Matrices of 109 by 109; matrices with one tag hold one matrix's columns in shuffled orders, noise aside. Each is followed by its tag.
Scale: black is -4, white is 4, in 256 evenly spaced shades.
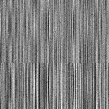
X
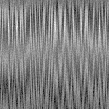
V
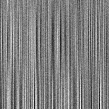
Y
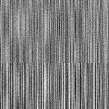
X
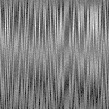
V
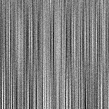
Y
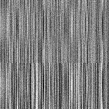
X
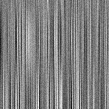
Y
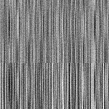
X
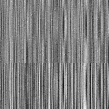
X
